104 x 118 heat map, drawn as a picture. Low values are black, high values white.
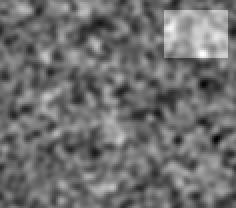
The top right is the ninth with the highest average. There are no regular stripes. The texture is blotchy. In the top right lies a patch that is higher than the rest.
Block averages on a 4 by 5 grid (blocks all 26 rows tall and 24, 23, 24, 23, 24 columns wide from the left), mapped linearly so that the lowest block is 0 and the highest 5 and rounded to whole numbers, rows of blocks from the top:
0 1 0 3 5
1 1 1 0 1
1 1 2 1 1
0 1 1 1 1
